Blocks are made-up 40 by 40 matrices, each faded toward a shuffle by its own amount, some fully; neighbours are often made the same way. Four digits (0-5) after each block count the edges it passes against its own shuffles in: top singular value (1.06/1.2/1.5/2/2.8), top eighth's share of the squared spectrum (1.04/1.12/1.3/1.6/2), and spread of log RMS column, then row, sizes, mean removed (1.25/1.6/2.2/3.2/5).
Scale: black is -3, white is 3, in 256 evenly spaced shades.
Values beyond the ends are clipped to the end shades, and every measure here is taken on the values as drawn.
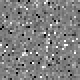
0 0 0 0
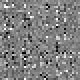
2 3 2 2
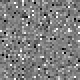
0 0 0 0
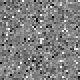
0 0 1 0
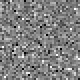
0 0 0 0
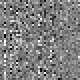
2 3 3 0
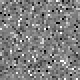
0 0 0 0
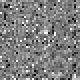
3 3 1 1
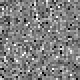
0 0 0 0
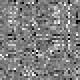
4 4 2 2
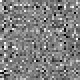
4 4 2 2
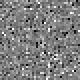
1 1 0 0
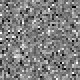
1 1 2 0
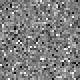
0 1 0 0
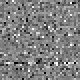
2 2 0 2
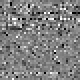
2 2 0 2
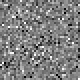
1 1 0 0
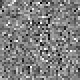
3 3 1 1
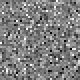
1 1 0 0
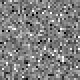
0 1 0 0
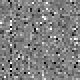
2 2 1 0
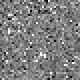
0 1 0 0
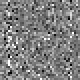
1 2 2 0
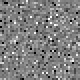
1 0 0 0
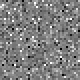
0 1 0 0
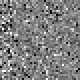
1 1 2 0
